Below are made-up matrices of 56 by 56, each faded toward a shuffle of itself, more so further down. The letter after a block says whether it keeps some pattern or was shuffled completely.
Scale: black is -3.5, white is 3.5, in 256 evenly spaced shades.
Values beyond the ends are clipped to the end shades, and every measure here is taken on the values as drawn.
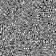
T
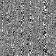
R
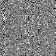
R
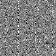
R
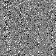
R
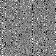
R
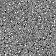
T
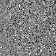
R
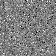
T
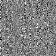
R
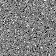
T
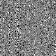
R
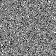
T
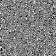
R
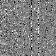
R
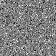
T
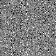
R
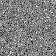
T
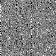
R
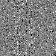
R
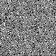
T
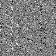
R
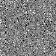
R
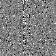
R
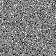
T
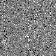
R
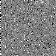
R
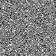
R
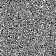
T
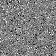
T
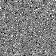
T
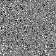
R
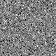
T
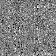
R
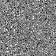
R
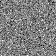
T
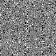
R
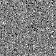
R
